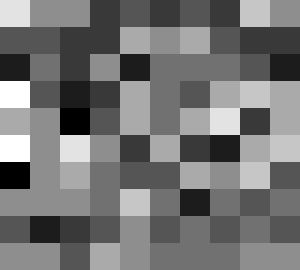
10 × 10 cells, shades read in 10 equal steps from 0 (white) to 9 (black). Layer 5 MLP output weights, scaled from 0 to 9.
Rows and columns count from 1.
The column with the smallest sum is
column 1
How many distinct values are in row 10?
4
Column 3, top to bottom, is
4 7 7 8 9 1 3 4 7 6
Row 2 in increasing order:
3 3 4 6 6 6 7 7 7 7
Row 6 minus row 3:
-8 -1 -6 0 -1 -2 2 3 -3 -6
